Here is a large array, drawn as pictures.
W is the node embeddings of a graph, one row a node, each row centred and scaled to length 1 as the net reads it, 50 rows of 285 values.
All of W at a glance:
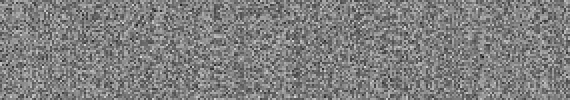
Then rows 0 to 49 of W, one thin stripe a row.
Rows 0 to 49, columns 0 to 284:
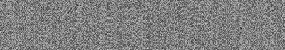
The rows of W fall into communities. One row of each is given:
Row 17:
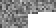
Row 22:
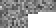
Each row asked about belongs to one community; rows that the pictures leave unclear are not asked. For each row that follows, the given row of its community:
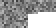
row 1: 17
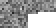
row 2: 22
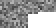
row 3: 22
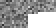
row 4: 17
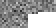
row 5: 17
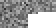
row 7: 22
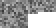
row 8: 22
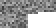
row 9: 22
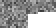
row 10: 17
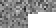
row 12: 22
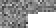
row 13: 22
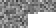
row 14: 17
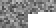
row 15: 22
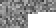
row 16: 17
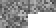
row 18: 17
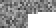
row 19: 17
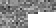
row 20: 22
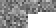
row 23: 17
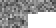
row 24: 17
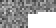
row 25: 22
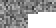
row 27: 17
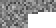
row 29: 17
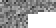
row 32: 17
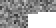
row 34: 17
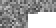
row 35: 22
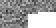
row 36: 22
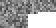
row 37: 17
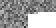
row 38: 17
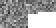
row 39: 22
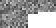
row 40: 22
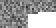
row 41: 17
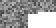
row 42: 22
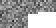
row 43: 22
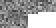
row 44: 17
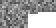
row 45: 17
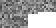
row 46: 17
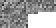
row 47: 22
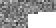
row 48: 22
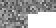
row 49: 17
